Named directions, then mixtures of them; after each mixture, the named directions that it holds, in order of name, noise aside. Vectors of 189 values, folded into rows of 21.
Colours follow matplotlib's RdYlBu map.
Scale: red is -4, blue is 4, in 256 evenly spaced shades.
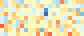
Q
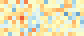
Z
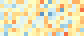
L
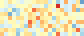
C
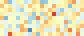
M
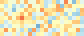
C, Z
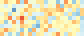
C, Z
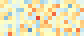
C, M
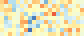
M, Z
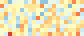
M, Q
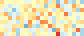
C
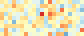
L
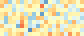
M, Q, Z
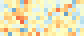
M, Q, Z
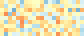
C, Q, Z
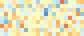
Q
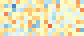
C, L, Z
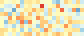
C, Q, Z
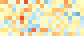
Z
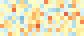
Z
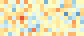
Z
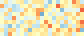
C, L, M
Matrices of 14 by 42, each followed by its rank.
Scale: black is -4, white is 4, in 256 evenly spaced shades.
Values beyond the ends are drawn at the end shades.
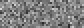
full rank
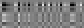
one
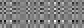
one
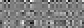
two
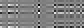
one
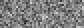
full rank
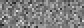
full rank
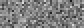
full rank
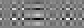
one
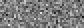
full rank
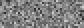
full rank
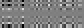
one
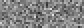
full rank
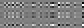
one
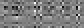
two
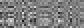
two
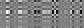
one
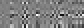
two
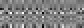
two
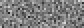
full rank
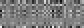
two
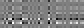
one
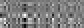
two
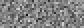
full rank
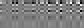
one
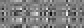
two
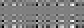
one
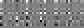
two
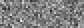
full rank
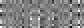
two
